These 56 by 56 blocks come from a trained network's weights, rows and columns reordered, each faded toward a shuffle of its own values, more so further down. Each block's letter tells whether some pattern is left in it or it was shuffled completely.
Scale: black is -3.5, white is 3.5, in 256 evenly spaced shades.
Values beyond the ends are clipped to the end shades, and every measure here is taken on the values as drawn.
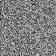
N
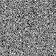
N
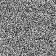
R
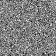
R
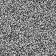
R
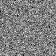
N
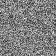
N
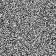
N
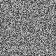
R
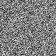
R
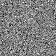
R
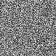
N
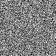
R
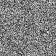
R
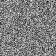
N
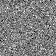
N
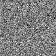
N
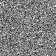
R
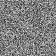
R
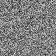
R
